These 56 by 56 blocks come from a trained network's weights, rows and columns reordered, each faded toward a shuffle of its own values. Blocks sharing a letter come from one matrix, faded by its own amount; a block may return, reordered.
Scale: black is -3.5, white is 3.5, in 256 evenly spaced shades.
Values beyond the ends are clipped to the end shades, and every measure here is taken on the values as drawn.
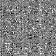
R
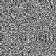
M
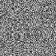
M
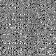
R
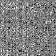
R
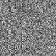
M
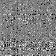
R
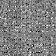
R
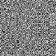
M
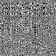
R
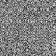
M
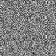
M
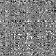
R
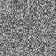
M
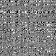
R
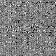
R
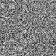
M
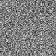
M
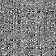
R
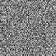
M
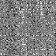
R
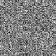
M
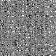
R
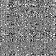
R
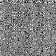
R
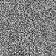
M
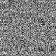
M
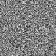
M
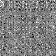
R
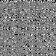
R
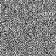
M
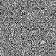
M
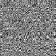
M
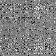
R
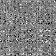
R
